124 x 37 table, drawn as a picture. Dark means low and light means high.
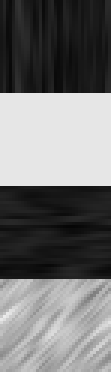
The table splits into 4 rows of 1 panel. Panel 1,1: very low, streaked downward, faint in contrast. Panel 2,1: very high, flat. Panel 3,1: very low, streaked across, faint in contrast. Panel 4,1: high, slanting up to the right.
